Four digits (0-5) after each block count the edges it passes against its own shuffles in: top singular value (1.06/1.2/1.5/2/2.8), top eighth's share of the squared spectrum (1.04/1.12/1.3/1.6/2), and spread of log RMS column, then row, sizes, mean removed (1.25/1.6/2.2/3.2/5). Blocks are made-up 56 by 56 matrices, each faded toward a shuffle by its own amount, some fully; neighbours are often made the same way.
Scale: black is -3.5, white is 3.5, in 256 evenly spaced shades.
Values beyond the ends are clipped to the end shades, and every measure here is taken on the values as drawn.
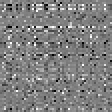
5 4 2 3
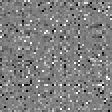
4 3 1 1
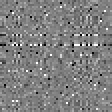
4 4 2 2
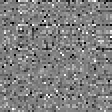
4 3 1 2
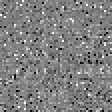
2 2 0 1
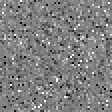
2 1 0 0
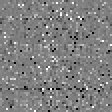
3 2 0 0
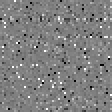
3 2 0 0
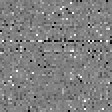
4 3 0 1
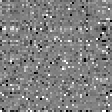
4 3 1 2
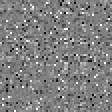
2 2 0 0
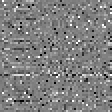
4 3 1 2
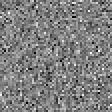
2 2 1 0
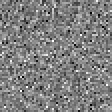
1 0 0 0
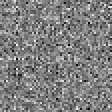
3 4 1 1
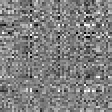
4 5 3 3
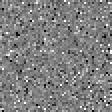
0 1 0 0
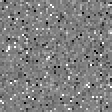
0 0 0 0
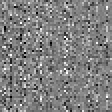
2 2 3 0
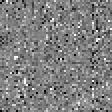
1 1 2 0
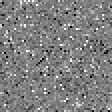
0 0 0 0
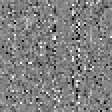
2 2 2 0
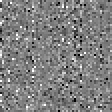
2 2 2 0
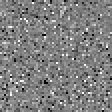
0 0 0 0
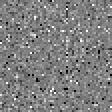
1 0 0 0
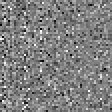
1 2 2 0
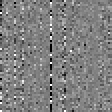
3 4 3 0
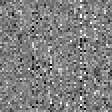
2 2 3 0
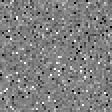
0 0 0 0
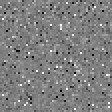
0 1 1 0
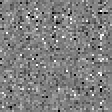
2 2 2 2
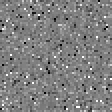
0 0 0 0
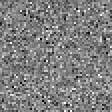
1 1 0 0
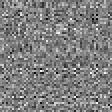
4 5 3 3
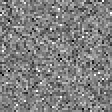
0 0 0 0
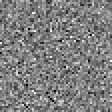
3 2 1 1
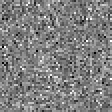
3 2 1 0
